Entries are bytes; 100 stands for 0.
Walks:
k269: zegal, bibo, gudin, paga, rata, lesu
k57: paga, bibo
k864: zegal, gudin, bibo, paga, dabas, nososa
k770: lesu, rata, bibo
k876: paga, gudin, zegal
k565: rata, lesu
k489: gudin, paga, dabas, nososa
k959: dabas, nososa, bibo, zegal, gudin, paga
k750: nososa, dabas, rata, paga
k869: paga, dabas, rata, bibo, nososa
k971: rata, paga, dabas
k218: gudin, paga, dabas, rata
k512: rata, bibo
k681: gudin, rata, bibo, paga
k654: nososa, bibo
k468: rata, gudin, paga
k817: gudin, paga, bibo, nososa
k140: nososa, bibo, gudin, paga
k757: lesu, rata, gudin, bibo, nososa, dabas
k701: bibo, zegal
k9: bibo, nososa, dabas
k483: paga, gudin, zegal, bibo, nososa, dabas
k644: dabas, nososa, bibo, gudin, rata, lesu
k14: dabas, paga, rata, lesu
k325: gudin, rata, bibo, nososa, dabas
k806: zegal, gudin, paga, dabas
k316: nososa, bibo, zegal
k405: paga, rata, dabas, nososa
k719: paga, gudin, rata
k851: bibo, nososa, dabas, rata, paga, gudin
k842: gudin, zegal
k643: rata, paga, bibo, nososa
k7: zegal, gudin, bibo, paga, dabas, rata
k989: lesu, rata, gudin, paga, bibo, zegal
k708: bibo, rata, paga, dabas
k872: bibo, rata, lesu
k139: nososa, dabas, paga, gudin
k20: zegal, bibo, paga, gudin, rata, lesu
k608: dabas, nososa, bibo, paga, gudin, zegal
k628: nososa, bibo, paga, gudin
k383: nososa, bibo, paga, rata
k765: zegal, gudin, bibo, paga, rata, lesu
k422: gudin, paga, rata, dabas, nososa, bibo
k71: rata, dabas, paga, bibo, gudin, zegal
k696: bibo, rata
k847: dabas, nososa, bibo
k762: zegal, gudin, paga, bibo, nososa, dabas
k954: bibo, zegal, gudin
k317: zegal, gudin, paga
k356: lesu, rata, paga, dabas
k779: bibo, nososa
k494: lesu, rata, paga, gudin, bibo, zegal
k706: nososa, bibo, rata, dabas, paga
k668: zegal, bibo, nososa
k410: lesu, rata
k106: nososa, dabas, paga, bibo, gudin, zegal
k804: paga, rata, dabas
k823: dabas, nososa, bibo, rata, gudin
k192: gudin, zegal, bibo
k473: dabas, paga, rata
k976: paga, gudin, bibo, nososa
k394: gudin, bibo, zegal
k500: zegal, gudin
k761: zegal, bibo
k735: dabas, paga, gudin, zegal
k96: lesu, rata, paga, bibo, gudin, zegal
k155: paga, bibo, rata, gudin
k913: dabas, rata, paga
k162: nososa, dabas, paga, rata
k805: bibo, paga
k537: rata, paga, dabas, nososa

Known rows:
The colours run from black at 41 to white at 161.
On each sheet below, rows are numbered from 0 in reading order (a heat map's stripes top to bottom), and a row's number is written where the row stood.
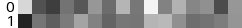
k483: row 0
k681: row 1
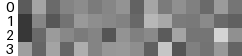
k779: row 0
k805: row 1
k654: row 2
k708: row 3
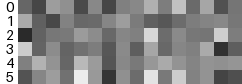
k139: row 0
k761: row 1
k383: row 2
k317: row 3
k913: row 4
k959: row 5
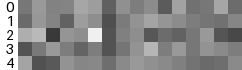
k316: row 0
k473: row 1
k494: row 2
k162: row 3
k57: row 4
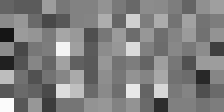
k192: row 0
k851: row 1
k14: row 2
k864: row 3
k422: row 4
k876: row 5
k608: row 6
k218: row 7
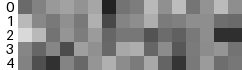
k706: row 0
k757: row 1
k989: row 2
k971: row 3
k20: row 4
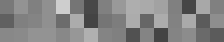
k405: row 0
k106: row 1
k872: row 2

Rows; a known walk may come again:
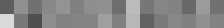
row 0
k779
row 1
k668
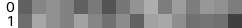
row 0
k162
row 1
k954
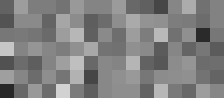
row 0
k565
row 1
k473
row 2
k735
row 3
k696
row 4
k765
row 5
k757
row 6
k847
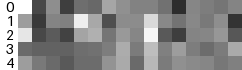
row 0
k218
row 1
k864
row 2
k7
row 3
k325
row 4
k9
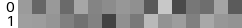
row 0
k708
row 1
k750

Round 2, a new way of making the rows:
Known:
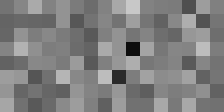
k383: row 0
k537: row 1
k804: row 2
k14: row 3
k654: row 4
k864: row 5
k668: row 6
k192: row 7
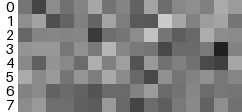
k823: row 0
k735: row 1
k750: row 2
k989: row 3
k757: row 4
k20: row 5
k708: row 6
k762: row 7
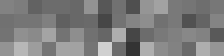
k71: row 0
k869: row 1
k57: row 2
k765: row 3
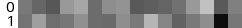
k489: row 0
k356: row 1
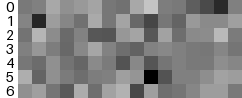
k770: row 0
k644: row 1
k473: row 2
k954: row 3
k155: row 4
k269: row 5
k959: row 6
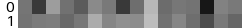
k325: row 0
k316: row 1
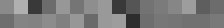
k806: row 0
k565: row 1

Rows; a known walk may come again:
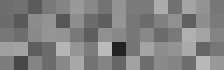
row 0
k842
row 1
k779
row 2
k405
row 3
k864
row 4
k823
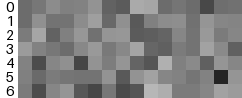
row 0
k512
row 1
k500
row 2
k317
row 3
k761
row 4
k976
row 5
k96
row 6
k851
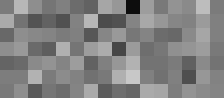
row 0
k14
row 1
k483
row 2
k804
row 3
k959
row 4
k654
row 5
k383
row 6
k876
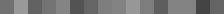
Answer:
k971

